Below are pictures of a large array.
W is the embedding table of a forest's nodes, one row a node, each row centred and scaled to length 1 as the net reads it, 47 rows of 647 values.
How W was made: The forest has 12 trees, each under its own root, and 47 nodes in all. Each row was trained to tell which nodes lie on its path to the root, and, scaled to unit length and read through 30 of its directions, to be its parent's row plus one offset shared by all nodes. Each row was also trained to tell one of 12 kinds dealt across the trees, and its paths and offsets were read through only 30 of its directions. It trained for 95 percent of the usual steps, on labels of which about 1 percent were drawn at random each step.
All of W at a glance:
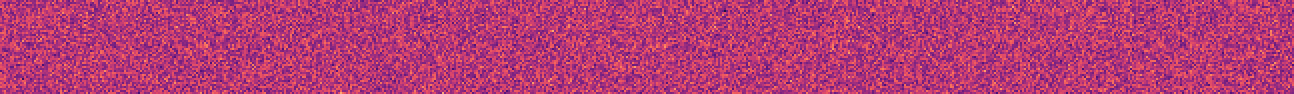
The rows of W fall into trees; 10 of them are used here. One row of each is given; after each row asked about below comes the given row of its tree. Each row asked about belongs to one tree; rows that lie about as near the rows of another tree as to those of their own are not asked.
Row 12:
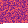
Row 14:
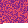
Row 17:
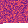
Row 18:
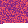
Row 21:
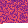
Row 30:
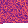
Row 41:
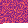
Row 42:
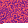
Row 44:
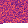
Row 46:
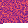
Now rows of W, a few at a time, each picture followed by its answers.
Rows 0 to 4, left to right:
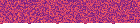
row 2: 21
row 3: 41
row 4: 14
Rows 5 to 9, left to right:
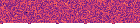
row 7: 44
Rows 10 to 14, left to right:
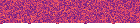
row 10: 44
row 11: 14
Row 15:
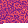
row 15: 18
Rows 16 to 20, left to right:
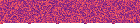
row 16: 12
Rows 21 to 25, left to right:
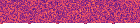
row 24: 46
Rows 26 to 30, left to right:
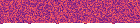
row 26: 17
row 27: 30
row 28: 14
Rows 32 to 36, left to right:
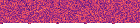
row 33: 12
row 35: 44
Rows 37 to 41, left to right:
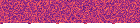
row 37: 17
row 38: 17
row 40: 12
